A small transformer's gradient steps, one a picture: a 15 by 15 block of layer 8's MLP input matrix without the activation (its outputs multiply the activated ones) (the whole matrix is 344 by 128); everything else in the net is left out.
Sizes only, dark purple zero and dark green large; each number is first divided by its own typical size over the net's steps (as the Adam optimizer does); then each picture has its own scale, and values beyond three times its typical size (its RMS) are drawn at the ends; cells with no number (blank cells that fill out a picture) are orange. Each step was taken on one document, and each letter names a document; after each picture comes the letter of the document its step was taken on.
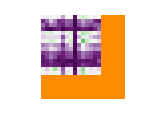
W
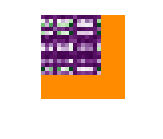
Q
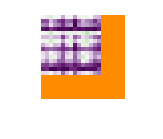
W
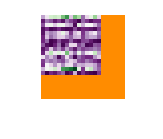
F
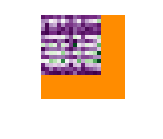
F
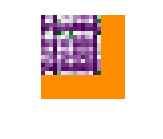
Q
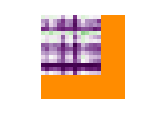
W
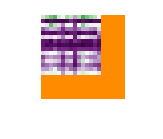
W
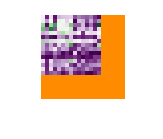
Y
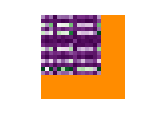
Q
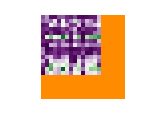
F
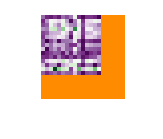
F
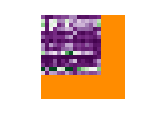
Y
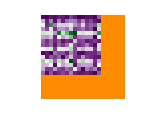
Q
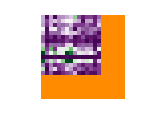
Y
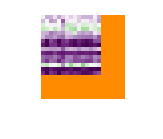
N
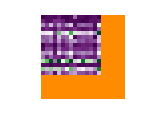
Q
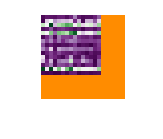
Q
